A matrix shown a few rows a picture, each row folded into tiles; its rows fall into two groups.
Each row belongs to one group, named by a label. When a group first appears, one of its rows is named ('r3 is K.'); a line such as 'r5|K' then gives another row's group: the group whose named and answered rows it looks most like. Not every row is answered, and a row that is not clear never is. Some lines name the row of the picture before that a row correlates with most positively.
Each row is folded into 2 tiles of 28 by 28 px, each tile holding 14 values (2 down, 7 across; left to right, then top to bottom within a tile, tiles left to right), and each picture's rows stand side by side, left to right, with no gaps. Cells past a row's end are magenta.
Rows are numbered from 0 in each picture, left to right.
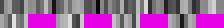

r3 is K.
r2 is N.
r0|N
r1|N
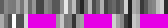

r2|K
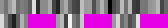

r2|N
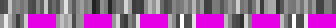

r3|N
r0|N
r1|N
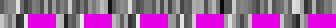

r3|N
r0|N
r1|K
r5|K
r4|N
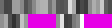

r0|K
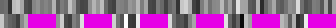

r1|K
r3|K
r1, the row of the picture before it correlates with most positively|1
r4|K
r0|K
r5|N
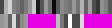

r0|N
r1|N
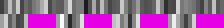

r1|K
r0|N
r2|N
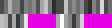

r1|N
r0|N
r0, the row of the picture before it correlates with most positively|2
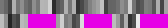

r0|K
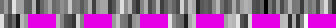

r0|K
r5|N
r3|K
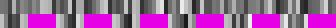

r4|N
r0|K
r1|K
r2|K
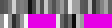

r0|K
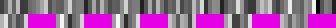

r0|N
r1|K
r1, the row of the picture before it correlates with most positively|0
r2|K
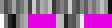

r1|K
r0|K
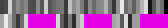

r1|K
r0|N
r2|N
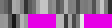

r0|K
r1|N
